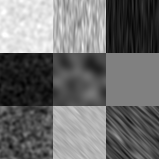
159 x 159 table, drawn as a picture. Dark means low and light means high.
The table splits into 3 rows of 3 panels. Panel 1,1: very high, blotchy, faint in contrast. Panel 1,2: high, streaked downward. Panel 1,3: very low, streaked downward, faint in contrast. Panel 2,1: very low, blotchy, faint in contrast. Panel 2,2: low, smooth. Panel 2,3: middling, flat. Panel 3,1: low, blotchy. Panel 3,2: high, slanting down to the right, faint in contrast. Panel 3,3: low, slanting down to the right.
